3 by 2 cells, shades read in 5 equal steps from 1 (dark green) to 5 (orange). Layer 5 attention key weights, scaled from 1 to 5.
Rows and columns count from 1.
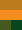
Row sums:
8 10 3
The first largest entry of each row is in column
1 1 1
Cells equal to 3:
0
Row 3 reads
2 1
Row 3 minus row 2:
-3 -4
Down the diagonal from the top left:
4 5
